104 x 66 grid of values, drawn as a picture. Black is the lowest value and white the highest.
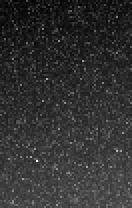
Slope: up to the bottom. Stripes: none. Grain: fine. Average level on the scale: 20%. Odd rows or columns: none.
